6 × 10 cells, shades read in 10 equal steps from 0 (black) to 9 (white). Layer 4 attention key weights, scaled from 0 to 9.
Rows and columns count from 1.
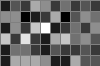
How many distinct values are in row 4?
8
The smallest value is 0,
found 2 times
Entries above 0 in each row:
10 8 10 10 10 10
